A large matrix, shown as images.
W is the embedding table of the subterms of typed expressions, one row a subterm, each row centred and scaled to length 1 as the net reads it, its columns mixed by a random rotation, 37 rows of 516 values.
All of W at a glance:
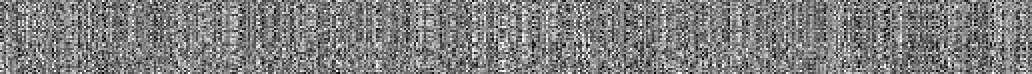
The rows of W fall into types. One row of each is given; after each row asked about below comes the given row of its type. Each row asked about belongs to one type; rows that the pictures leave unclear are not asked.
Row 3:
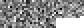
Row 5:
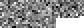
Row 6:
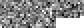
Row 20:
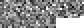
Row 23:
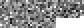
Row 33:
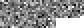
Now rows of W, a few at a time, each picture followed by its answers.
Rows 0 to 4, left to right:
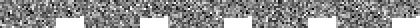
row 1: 20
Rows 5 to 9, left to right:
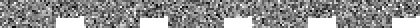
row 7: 20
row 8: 23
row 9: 20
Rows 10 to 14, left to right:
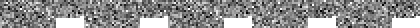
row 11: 23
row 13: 23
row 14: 5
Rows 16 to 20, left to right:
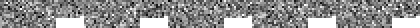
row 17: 6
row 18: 20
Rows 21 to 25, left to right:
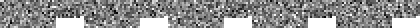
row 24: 6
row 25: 20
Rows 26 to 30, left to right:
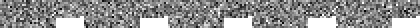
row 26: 3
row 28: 6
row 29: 5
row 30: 23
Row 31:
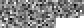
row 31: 23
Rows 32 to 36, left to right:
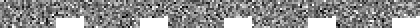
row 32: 3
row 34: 20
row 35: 23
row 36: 3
